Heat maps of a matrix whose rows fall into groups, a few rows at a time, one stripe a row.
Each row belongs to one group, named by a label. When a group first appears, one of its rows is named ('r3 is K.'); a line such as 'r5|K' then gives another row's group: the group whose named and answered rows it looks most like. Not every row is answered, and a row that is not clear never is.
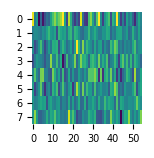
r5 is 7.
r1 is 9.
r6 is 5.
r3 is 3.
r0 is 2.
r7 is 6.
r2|7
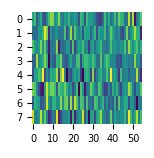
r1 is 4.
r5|2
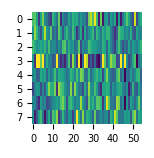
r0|6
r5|9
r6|2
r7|7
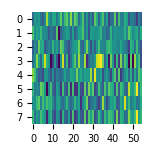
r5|5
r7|5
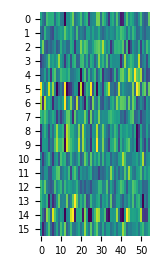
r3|3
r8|9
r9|9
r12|2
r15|7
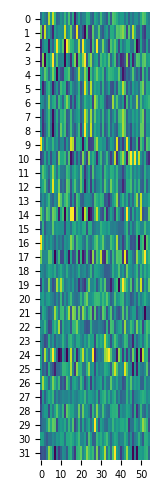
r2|9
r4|4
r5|7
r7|7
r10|3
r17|5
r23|2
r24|4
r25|2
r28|9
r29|4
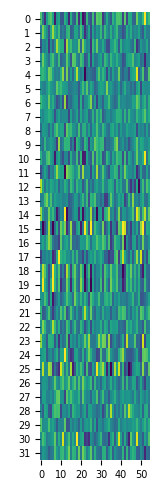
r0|5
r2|9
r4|6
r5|3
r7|5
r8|9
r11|9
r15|7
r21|7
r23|6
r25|6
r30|6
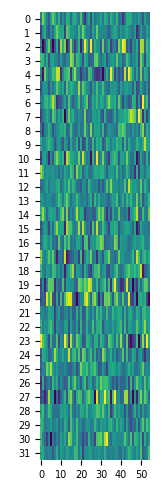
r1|9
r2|7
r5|9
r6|4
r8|7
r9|5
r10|9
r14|6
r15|9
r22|5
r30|2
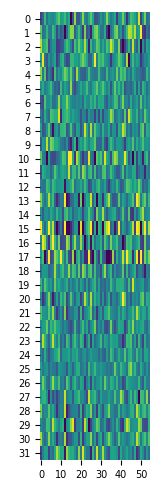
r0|3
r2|4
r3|6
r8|7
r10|2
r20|7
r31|9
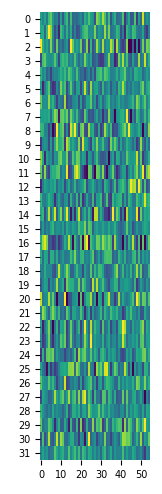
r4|2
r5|7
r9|9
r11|6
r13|5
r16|4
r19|9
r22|7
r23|7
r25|2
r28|6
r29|5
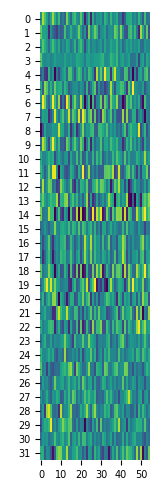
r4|2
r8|3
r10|5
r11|4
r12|6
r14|5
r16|7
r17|7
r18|5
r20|4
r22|5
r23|3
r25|2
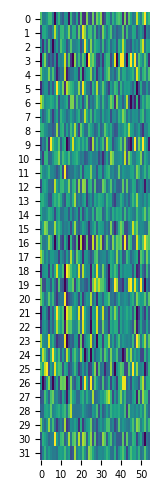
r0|5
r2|7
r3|3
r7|7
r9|4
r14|5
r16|5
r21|9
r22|9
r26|7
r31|3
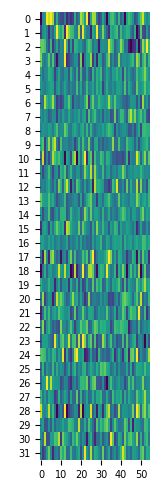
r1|9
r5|5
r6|4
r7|3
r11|7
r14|7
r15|9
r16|5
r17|4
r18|3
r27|5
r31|7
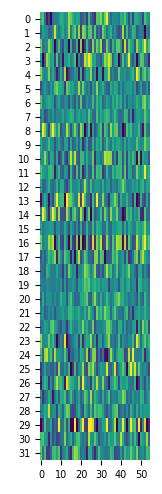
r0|2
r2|5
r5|9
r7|2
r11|5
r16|5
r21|2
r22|4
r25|3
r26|9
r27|7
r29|3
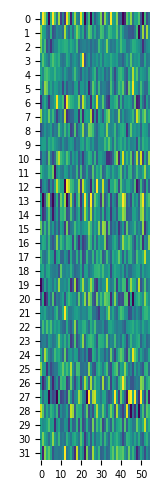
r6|9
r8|3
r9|4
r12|9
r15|6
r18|6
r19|3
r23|3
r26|7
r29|5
